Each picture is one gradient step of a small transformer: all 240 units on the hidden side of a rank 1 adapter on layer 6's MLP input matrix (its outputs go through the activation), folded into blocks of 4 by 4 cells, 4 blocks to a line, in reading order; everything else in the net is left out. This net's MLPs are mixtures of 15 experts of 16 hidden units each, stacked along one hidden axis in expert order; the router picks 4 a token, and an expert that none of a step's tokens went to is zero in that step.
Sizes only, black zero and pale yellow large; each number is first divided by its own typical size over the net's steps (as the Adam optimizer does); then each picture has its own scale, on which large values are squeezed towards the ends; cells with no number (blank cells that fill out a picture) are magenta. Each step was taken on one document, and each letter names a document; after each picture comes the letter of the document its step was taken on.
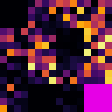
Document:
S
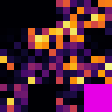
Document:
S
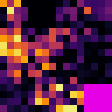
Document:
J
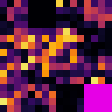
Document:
J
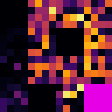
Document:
S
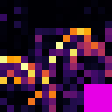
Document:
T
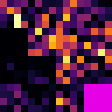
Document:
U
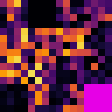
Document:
J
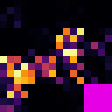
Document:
T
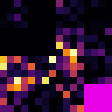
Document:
T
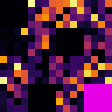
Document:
S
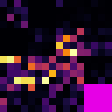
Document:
T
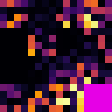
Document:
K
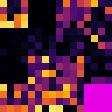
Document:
K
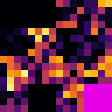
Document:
S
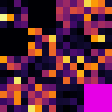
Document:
K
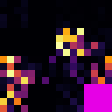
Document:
T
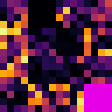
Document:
J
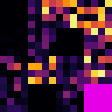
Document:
S
